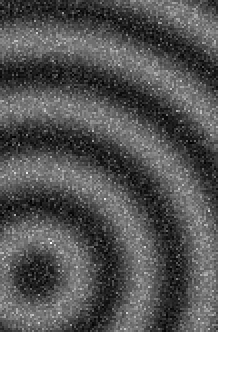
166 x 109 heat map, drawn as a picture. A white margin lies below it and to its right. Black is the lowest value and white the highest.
Slope: none. Average level on the scale: 30%. Odd rows or columns: none. Mirror symmetry: none. Ninth with the highest average: bottom left. Rings: centred on the bottom left.
